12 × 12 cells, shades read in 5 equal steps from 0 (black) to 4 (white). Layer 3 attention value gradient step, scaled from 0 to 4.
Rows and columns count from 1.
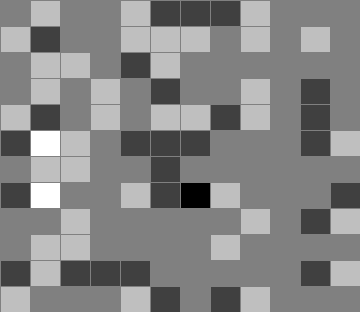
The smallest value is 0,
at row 8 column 7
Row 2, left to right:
3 1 2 2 3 3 3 2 3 2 3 2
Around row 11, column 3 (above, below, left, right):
3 2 3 1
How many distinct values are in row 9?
3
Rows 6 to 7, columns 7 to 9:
1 2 2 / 2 2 2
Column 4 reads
2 2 2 3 3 2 2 2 2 2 1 2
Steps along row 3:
up same down down up down same same same same same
